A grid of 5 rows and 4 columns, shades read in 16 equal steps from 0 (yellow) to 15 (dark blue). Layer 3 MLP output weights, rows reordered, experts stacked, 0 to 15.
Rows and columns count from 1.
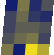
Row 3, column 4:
11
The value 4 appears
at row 5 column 4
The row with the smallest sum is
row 5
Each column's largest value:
15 15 14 14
